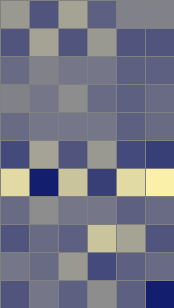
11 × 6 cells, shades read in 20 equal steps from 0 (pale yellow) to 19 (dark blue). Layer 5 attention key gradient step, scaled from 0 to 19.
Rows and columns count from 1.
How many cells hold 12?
10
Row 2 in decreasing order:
14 14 14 14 8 7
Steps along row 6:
down up down up up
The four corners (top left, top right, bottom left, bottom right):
8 10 14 19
